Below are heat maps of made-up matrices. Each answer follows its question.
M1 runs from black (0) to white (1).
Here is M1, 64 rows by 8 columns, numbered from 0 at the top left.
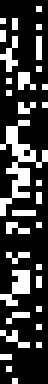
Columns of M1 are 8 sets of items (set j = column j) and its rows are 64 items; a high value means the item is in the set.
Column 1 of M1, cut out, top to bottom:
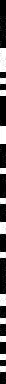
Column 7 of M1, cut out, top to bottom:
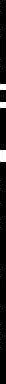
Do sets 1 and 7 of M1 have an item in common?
no
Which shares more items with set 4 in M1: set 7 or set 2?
set 2
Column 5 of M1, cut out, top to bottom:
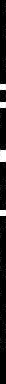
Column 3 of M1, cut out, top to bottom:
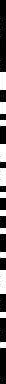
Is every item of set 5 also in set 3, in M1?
yes
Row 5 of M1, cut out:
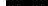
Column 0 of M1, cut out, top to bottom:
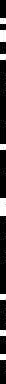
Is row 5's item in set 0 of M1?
yes
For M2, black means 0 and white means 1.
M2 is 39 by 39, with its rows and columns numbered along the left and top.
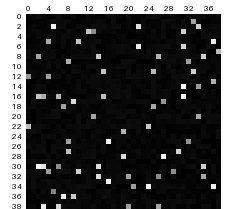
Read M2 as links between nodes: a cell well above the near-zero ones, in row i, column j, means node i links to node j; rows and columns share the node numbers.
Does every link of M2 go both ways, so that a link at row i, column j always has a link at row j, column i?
no
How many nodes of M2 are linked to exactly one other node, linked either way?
4
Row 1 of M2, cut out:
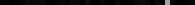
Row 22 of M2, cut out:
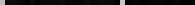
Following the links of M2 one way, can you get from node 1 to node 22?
yes
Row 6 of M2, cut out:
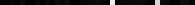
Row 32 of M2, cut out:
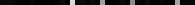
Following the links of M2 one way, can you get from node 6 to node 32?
no
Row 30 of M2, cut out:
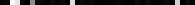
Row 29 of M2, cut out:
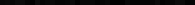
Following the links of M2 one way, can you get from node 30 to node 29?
yes
